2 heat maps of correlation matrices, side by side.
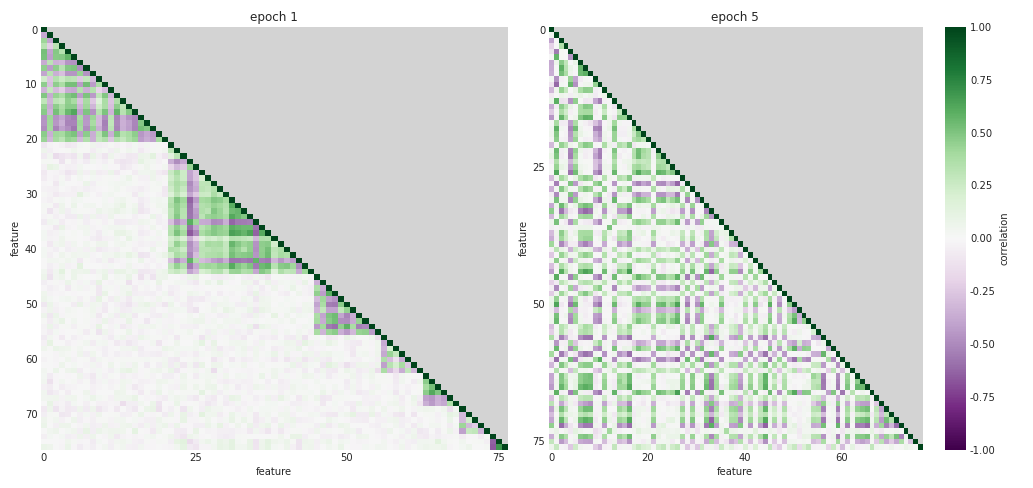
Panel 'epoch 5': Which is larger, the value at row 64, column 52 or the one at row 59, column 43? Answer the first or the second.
the first
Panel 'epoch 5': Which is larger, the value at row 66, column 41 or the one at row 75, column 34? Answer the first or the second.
the first
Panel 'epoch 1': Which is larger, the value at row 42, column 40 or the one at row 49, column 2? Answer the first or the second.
the second
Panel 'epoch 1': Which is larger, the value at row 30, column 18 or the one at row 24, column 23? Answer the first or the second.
the first
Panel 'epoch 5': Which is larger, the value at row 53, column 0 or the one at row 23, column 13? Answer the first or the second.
the second
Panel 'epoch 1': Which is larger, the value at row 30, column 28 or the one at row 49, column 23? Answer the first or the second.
the first
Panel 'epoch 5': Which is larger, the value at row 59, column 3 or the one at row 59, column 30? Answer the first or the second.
the second
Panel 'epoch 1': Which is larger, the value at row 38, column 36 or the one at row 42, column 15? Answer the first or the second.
the first
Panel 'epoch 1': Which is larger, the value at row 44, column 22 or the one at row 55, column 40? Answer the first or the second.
the first
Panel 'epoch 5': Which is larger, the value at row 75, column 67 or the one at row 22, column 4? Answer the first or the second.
the first
